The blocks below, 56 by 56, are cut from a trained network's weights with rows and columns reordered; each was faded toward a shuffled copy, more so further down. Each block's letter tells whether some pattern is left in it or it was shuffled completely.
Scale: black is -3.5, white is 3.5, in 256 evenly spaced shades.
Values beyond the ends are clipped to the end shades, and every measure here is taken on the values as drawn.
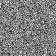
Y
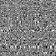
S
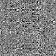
S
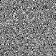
S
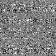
S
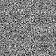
S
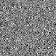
S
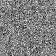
Y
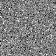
Y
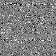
S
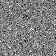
Y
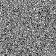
Y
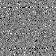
S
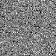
S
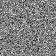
Y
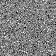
Y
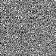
S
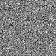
S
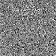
S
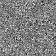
S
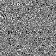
S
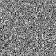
S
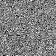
S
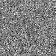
S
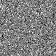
Y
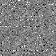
S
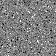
Y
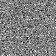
S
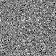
S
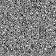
S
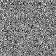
S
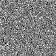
S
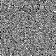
S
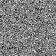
S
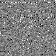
S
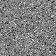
Y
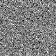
S
